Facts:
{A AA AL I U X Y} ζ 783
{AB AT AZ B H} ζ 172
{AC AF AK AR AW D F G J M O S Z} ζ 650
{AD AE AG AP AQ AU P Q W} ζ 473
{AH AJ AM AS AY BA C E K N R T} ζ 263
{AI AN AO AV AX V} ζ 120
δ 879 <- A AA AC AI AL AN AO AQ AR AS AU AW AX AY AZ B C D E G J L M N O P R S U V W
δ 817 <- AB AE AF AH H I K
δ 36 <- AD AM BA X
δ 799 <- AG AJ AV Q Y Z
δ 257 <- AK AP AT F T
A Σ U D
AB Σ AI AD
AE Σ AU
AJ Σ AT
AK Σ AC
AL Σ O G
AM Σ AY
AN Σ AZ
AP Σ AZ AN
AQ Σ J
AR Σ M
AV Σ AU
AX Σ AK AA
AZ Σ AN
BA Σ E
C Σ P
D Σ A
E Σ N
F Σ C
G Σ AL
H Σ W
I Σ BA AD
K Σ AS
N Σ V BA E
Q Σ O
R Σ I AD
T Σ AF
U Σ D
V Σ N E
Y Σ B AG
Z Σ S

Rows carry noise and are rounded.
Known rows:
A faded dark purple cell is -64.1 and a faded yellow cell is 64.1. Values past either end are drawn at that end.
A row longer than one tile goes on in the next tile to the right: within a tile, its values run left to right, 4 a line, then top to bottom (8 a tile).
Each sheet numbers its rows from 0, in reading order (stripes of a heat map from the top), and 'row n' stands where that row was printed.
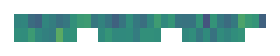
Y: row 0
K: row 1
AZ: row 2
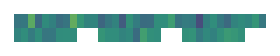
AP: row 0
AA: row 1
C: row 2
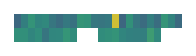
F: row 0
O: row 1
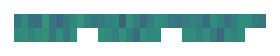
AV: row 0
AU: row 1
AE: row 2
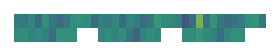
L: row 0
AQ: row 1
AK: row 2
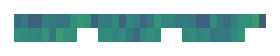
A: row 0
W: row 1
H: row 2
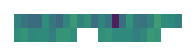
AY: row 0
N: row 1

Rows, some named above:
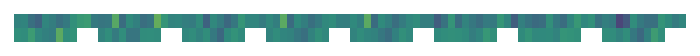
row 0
Y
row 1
AP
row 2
W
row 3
Q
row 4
Q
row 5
D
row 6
AH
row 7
AD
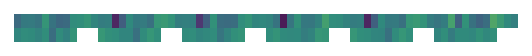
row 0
AX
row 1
I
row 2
AI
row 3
R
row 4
I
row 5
AN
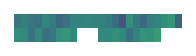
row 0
P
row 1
B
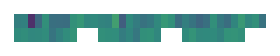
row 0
V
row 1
AL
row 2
AH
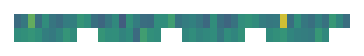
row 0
AW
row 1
AA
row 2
AO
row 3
G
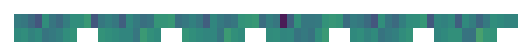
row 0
AT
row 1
X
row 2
X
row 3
AB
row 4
AT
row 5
AG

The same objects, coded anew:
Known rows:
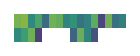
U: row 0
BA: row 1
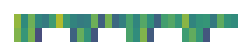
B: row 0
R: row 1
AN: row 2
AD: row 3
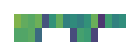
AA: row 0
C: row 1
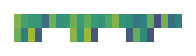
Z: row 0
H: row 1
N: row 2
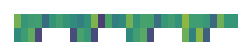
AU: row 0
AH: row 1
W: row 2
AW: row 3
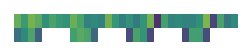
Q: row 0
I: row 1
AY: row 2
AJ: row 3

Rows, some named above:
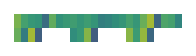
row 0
F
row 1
AP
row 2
AX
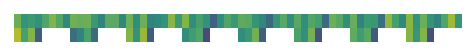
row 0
AB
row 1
AL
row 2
AZ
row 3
AG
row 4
Y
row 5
AO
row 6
AI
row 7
AT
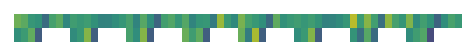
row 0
X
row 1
AP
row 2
AN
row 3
V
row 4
F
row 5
AP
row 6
O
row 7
AG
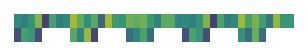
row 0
AH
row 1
D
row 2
AL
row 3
AH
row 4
G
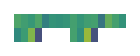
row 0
AE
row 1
AV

